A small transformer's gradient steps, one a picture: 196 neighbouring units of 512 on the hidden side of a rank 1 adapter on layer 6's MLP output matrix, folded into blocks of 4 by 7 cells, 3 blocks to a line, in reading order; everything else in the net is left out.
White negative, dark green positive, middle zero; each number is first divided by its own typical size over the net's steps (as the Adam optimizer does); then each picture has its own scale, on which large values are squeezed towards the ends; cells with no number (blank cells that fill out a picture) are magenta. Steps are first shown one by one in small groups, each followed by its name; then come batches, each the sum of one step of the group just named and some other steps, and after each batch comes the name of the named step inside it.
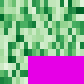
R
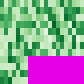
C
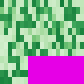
C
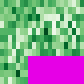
R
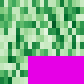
C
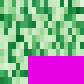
R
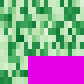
C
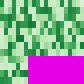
C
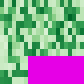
C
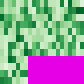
R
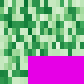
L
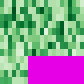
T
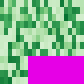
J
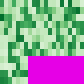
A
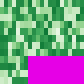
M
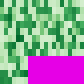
J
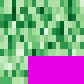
T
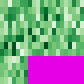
M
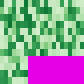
L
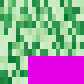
J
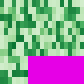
A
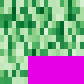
T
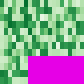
L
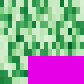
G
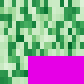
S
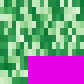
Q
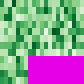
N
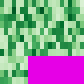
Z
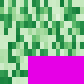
N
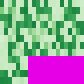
S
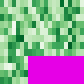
S
